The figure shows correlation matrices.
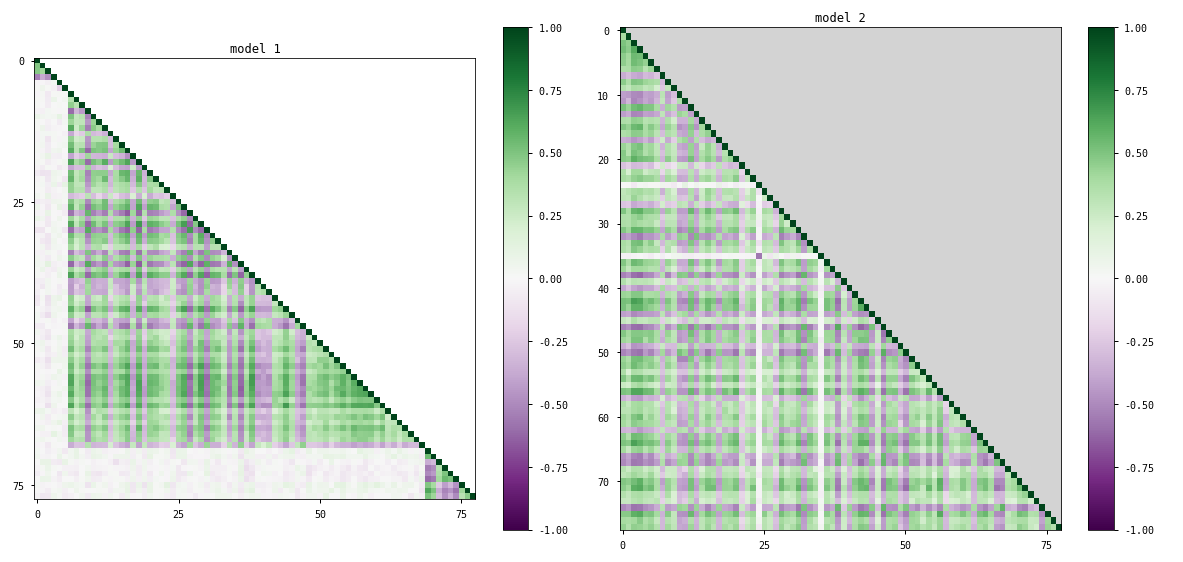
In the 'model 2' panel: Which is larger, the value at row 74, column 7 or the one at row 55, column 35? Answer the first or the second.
the first
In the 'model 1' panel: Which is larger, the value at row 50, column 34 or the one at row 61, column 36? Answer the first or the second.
the first
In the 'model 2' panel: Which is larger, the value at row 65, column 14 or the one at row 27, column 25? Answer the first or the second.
the first
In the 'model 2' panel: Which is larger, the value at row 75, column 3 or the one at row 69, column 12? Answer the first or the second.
the first
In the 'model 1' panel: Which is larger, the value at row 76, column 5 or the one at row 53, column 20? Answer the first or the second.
the second
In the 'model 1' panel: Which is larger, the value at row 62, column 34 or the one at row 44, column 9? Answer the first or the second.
the first
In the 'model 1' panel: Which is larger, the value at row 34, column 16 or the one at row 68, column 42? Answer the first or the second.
the second
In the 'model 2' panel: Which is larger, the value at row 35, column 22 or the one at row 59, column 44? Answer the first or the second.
the first
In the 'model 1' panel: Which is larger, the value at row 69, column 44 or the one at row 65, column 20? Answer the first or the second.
the second
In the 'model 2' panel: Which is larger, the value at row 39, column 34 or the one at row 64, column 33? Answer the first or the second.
the second
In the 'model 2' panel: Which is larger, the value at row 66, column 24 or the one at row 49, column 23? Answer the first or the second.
the first
